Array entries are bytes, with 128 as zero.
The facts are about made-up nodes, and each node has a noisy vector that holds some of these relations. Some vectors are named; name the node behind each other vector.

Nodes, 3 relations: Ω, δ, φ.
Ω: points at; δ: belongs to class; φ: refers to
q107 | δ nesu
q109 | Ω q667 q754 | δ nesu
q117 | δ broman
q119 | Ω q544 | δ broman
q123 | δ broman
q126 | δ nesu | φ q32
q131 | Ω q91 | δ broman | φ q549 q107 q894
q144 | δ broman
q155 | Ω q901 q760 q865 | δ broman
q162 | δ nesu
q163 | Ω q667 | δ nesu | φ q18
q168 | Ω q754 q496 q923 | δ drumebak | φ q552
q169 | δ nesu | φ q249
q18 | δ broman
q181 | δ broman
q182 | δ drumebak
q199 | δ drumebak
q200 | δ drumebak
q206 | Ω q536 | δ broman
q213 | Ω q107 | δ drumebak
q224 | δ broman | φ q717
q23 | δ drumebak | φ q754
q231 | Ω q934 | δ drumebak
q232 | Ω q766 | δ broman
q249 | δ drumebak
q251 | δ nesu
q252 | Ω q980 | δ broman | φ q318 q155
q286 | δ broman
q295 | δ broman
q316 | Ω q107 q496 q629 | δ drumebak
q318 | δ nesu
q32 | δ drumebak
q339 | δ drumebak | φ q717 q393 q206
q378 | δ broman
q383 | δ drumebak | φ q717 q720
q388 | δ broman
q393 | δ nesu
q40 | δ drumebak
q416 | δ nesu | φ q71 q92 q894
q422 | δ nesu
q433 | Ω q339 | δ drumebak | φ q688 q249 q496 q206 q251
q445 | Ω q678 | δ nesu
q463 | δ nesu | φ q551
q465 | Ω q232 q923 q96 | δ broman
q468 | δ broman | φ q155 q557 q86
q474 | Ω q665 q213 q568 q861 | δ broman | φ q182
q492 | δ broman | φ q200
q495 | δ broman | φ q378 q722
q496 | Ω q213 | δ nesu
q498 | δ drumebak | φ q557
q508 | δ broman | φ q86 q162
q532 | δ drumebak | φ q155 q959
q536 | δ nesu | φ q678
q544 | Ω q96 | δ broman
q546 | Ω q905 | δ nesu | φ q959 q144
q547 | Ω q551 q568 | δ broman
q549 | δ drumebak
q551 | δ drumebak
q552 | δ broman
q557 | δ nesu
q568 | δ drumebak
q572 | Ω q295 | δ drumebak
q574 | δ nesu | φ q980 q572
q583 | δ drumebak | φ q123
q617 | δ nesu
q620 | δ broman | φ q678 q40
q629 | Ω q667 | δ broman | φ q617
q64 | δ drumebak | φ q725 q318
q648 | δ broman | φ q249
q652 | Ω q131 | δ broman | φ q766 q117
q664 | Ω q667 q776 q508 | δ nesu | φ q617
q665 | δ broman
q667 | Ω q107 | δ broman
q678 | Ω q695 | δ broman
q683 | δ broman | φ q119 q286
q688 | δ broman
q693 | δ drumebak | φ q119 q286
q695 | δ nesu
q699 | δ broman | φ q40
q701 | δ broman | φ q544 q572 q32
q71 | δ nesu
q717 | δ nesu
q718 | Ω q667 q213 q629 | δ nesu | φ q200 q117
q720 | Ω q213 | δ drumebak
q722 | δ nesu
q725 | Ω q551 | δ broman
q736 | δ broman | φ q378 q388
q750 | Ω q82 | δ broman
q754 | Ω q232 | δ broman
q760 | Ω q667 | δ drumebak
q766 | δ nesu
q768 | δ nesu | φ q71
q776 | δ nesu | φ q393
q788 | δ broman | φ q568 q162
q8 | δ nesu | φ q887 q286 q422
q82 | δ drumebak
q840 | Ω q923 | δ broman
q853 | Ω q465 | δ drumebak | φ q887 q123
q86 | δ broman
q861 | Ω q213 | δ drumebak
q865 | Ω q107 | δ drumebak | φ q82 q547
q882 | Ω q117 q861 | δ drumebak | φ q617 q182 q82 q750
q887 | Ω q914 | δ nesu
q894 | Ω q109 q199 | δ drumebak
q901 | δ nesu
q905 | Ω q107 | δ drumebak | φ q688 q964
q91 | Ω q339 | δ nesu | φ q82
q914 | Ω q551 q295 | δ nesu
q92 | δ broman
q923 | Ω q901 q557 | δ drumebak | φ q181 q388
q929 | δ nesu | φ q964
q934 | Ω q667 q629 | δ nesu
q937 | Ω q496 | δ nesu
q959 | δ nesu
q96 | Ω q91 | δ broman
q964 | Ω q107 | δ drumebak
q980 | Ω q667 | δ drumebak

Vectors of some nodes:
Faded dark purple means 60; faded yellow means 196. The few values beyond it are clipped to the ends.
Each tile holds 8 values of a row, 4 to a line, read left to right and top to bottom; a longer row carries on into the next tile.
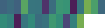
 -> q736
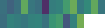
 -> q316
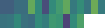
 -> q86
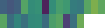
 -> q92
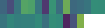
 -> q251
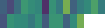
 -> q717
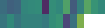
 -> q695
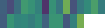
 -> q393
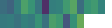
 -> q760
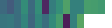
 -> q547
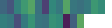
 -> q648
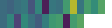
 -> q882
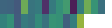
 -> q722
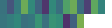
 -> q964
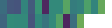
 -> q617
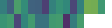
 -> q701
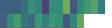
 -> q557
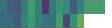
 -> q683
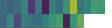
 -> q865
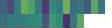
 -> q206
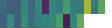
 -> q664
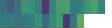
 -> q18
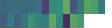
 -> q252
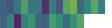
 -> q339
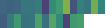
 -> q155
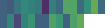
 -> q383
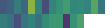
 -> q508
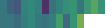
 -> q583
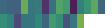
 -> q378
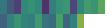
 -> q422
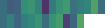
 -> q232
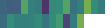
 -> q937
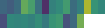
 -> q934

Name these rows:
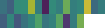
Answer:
q536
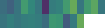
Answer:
q231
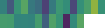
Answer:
q544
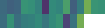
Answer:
q901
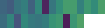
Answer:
q474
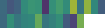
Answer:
q766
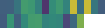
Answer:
q718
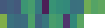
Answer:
q131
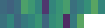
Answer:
q840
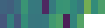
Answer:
q629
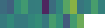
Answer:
q861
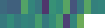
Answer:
q109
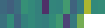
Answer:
q463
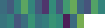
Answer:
q905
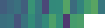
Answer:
q468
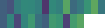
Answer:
q224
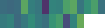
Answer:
q168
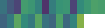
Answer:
q887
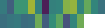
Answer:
q40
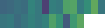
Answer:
q498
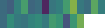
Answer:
q213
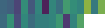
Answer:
q91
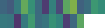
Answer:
q433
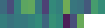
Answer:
q688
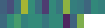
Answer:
q496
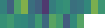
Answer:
q980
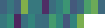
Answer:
q923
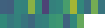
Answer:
q568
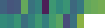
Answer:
q107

